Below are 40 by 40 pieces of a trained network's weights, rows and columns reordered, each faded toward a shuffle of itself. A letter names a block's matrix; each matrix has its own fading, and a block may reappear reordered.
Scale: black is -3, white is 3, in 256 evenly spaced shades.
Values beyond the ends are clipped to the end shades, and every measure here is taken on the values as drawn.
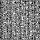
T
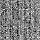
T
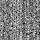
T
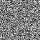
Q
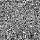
Q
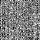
T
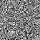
Q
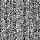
T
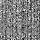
T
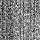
T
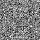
Q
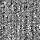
T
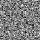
Q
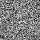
Q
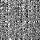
T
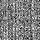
T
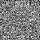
Q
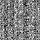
T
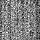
T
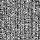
T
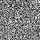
Q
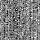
T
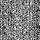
T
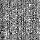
T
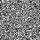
Q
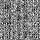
T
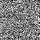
Q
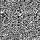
Q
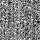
T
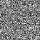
Q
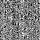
T
